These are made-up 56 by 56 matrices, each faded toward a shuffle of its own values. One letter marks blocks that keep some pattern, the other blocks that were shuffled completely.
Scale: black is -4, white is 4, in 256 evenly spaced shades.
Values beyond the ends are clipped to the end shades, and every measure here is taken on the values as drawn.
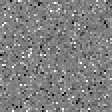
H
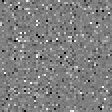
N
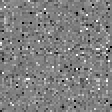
N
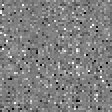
N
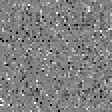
N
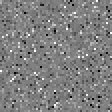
H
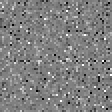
N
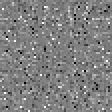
N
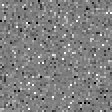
H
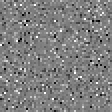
N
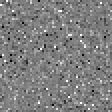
H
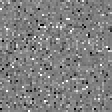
N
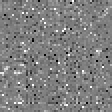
N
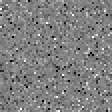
H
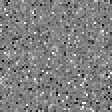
H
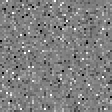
H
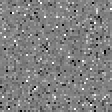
H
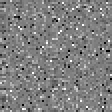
N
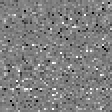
N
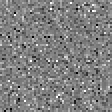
H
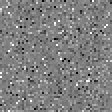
N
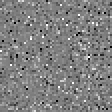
N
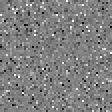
H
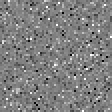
H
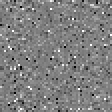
N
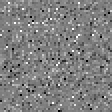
N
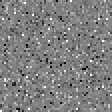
H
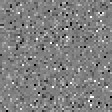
N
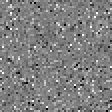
N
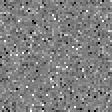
H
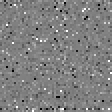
N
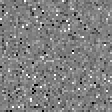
H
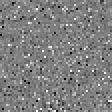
H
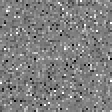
H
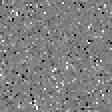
H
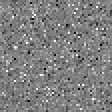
H
